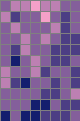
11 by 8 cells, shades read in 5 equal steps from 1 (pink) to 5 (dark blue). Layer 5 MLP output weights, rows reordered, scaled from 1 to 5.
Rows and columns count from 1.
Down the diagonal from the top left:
3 4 3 3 3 4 3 4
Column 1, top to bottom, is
3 2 3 3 3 3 2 2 3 3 5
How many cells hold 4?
23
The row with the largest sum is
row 11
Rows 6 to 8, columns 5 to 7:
3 4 4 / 4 3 3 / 3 4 3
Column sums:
32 36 34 33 34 36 40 37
